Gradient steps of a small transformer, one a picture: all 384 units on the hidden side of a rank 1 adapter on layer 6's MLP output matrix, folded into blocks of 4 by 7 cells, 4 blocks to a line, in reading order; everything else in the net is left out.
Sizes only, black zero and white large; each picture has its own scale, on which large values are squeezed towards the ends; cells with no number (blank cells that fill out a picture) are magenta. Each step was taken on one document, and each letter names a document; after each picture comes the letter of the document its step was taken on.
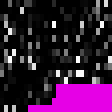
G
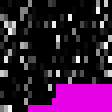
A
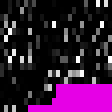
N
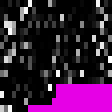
A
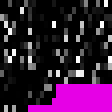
G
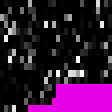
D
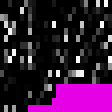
G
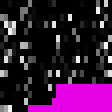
A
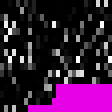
N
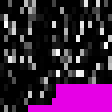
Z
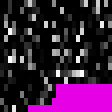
Z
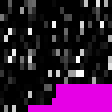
Z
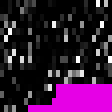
N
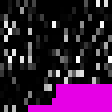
N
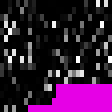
N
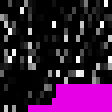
G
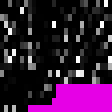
G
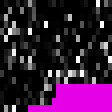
D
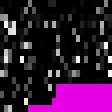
A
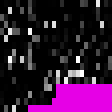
D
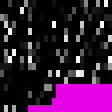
G
